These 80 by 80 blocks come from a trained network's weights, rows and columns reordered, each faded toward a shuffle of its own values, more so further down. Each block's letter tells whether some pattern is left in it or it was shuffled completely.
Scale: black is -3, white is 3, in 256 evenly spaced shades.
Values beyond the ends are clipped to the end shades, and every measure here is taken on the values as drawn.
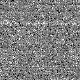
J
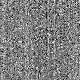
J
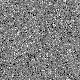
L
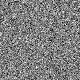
L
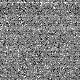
J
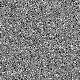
L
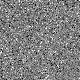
L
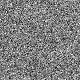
L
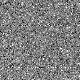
J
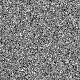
L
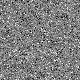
L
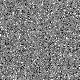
L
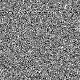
J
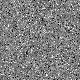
L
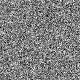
L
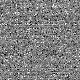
J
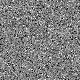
L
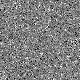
L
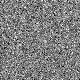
L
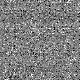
J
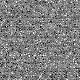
J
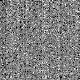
J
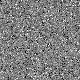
L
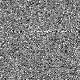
J
